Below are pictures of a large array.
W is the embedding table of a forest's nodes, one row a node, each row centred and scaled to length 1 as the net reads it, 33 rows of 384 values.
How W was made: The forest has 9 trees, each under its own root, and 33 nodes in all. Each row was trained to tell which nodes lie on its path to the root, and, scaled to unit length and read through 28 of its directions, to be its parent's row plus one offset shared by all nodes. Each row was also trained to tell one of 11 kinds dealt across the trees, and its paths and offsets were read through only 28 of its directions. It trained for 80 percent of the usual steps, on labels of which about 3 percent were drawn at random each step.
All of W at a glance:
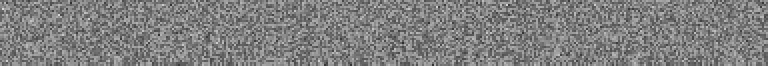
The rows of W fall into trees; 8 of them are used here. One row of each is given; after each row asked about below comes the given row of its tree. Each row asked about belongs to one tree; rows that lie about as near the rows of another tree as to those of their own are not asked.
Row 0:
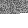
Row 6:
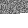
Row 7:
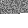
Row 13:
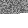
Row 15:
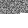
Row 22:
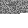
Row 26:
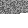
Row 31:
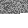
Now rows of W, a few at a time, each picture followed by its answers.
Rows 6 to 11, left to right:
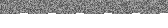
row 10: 22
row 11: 15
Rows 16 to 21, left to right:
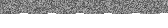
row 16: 26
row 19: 7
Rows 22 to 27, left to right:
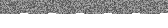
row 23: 15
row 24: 0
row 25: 13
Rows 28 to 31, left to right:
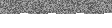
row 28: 7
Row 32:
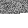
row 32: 31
